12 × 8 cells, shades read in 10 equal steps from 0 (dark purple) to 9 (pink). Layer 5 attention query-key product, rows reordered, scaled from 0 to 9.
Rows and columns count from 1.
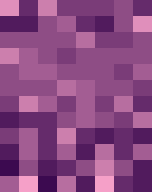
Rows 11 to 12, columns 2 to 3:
4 1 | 9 0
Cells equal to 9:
2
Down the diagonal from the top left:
8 1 4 3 4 4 6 6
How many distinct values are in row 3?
3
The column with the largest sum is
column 2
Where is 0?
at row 11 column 1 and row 12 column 3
